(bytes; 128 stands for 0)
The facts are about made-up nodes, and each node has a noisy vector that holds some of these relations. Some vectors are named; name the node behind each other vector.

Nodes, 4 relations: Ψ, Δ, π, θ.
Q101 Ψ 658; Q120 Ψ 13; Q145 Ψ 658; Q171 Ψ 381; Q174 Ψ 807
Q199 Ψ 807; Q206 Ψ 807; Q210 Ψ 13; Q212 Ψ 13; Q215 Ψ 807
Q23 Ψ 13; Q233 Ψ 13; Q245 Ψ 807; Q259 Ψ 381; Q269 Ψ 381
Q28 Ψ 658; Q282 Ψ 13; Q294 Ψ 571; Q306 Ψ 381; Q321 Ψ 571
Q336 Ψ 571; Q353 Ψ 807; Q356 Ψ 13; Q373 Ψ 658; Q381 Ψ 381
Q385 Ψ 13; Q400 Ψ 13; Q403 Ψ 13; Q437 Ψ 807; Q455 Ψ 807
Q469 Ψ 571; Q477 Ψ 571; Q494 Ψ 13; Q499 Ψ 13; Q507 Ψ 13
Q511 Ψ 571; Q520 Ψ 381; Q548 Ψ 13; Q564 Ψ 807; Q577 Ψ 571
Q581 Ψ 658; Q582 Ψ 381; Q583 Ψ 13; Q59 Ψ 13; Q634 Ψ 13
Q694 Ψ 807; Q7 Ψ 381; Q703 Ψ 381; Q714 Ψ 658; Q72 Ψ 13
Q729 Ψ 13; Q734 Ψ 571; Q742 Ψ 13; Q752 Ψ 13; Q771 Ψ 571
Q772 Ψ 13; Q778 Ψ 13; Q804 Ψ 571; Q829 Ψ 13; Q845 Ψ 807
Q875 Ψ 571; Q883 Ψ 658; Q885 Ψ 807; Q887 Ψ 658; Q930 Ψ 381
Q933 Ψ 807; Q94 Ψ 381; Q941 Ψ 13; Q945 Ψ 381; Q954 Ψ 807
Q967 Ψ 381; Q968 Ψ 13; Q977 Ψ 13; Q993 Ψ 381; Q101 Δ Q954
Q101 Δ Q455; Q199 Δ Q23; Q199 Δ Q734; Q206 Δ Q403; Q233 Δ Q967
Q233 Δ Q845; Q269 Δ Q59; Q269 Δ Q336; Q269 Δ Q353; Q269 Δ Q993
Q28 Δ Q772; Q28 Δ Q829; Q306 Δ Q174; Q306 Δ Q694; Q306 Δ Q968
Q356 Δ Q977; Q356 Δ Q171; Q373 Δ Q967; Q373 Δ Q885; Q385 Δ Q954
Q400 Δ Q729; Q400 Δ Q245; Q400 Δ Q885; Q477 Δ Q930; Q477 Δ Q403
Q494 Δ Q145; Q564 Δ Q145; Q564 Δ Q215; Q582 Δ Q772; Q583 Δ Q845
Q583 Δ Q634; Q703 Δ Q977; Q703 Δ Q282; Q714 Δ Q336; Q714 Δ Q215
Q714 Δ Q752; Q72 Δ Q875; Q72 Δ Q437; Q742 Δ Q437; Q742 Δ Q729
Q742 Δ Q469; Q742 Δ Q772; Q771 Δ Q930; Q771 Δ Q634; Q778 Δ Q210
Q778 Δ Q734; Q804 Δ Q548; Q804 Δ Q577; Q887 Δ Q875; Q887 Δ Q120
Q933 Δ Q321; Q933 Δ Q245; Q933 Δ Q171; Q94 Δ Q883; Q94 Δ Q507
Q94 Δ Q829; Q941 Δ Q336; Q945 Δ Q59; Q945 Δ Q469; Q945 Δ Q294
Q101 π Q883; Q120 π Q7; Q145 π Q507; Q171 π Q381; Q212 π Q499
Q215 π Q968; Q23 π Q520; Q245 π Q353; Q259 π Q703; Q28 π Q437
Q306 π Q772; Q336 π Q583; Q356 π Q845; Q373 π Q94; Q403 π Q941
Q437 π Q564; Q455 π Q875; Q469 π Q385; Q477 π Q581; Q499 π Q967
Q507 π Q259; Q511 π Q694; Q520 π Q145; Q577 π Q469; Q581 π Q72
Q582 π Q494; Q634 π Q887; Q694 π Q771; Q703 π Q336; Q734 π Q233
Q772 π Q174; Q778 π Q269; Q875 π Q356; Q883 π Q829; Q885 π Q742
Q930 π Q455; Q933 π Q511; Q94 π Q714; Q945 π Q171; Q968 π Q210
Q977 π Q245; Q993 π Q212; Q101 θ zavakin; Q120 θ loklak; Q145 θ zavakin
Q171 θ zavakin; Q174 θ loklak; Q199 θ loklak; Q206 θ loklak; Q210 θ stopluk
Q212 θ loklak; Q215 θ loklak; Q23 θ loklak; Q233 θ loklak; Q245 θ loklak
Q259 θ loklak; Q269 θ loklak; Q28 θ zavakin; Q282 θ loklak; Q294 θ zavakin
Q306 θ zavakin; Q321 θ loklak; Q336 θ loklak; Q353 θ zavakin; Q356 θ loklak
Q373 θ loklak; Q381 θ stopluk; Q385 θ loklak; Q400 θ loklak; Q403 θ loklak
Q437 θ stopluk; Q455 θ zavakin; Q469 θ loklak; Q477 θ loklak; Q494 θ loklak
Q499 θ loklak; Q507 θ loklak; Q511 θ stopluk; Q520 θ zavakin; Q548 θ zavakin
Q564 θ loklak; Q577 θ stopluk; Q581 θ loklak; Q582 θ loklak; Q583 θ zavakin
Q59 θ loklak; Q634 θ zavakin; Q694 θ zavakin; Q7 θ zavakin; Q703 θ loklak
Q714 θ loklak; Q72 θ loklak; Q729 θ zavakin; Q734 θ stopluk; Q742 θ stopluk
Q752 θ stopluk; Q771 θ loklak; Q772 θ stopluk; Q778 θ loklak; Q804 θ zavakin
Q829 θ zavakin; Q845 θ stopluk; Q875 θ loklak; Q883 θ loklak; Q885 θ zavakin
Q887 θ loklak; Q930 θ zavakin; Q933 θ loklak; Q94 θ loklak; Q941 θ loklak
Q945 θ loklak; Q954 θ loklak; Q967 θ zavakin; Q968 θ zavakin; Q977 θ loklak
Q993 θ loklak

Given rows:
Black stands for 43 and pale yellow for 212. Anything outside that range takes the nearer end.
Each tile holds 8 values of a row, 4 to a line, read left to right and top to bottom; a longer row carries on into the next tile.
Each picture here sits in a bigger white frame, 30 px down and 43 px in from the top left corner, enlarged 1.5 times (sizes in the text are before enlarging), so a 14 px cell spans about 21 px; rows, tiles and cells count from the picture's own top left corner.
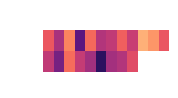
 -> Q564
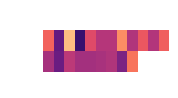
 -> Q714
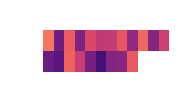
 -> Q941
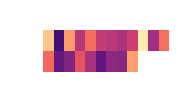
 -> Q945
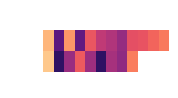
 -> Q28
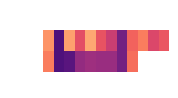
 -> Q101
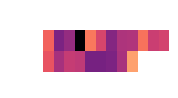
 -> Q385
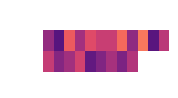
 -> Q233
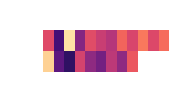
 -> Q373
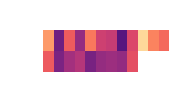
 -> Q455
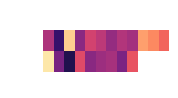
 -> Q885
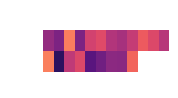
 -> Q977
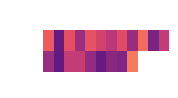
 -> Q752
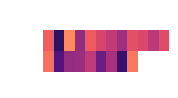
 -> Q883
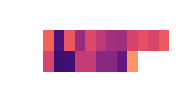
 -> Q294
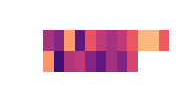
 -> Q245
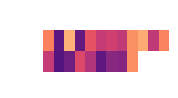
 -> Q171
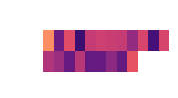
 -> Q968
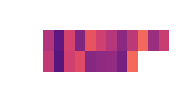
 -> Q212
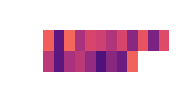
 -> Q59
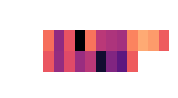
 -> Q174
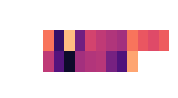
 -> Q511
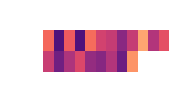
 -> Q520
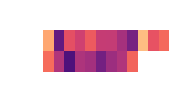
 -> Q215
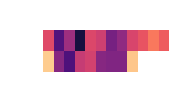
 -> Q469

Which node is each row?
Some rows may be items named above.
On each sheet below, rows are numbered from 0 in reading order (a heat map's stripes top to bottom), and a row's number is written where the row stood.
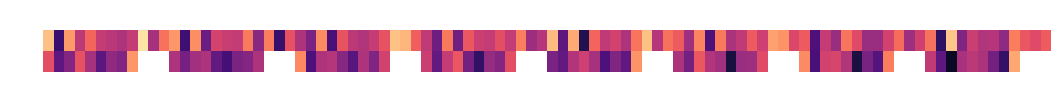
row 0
Q945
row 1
Q72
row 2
Q245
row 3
Q583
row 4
Q381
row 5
Q564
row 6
Q772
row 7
Q511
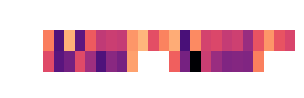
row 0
Q171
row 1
Q477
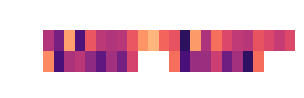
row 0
Q245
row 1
Q883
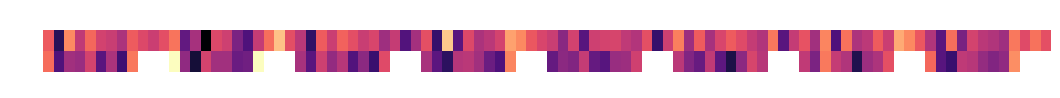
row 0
Q883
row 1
Q577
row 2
Q829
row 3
Q771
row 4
Q210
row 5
Q778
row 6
Q564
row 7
Q321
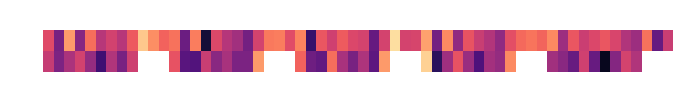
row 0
Q845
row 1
Q804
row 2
Q930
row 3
Q28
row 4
Q778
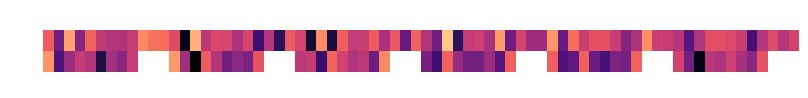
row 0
Q437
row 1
Q120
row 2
Q7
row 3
Q494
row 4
Q403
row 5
Q734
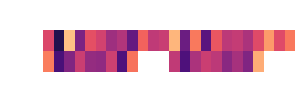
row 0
Q582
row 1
Q145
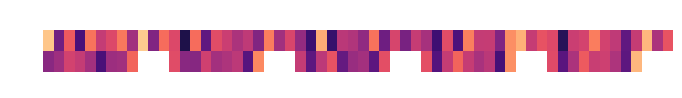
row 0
Q269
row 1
Q94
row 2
Q742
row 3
Q967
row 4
Q993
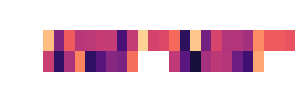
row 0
Q634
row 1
Q511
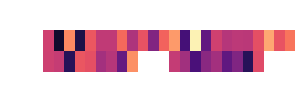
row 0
Q7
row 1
Q694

